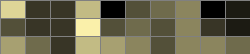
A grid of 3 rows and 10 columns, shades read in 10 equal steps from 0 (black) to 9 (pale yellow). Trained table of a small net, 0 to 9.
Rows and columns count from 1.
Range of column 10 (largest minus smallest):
3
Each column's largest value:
8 4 2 9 6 5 4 5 5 4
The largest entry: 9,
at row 2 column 4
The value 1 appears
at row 1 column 10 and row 2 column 10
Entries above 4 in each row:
3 2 6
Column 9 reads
0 2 5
